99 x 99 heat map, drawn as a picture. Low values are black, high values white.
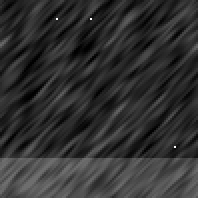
Three lone cells stand out, each far higher than its neighbours. On average the colour sits 20% of the way up the scale. Streaks slant up to the right. The bottom part is higher, past a seam about 80% of the way down.
